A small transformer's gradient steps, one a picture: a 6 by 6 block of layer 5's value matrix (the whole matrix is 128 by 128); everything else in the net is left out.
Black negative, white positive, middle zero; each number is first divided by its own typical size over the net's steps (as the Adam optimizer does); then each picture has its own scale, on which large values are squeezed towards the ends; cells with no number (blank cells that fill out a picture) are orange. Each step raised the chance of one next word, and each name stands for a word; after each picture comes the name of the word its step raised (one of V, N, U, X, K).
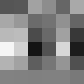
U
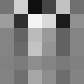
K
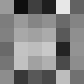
K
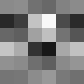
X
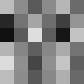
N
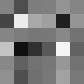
X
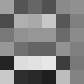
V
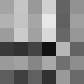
N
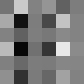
U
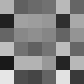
V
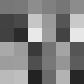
N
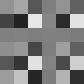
V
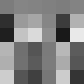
N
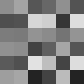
V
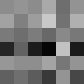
X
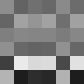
V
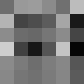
U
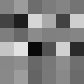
X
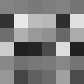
X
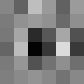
U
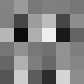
N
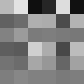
K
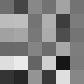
V
